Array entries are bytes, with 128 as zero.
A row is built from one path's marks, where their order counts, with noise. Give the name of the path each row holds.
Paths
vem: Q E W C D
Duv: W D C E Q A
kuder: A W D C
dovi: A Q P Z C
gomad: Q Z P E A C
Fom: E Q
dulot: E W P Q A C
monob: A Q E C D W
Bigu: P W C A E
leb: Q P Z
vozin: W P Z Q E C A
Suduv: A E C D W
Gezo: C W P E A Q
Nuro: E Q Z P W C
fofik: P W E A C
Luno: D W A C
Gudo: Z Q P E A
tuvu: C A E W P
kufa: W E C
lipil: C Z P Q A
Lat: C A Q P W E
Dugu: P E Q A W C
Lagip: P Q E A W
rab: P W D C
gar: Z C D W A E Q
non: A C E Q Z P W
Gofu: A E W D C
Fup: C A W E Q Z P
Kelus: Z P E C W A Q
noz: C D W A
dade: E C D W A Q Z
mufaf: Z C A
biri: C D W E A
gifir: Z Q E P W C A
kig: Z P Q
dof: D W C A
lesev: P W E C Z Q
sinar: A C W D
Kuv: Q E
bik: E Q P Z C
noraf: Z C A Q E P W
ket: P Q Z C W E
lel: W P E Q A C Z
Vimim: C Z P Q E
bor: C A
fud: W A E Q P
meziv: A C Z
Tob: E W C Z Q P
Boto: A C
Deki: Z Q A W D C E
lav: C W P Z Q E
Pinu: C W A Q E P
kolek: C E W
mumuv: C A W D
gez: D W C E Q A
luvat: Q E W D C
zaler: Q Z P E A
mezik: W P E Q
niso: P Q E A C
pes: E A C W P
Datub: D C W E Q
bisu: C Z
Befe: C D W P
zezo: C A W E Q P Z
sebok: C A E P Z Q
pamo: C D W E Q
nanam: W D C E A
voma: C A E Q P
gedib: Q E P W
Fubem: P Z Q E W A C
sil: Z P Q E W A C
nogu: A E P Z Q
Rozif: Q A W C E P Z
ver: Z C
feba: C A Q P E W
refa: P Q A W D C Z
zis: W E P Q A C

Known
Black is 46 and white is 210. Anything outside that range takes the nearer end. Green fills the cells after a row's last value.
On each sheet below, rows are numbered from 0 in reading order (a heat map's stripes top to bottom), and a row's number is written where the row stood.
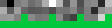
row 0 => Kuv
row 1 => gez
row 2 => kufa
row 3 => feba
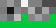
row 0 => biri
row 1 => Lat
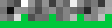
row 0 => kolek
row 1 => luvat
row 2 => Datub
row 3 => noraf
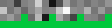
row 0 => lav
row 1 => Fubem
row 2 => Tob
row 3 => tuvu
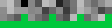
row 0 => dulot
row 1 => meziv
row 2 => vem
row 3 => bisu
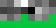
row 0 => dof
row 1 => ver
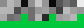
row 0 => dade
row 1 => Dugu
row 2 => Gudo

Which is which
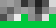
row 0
Gezo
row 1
gedib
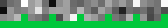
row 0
mufaf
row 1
Nuro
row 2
sebok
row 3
Lagip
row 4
noz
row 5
Duv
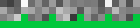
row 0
zaler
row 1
Pinu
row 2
ket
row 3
vozin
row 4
Fup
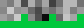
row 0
Fom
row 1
Gofu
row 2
lesev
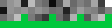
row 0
gar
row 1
zis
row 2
mumuv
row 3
lipil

